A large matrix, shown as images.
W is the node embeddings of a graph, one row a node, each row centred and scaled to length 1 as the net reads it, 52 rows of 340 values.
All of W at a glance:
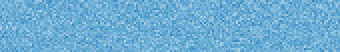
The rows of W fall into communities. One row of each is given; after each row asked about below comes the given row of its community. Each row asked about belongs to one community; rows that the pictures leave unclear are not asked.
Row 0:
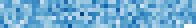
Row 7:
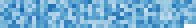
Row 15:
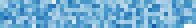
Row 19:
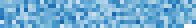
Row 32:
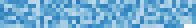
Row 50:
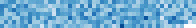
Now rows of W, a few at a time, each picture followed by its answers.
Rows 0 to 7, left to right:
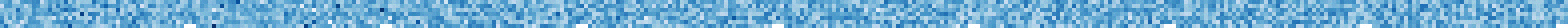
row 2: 15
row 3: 50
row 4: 19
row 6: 19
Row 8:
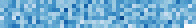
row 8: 7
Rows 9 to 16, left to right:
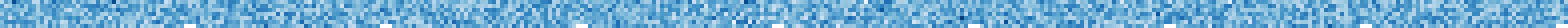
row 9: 32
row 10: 0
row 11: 0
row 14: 15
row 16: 19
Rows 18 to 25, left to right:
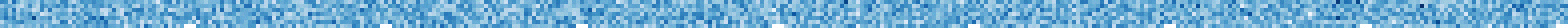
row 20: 32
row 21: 32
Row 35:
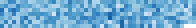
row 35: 50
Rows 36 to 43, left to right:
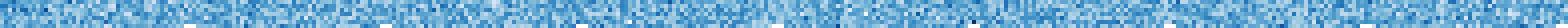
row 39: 0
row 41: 19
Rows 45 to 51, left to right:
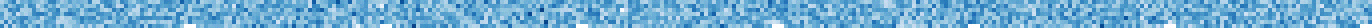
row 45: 50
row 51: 32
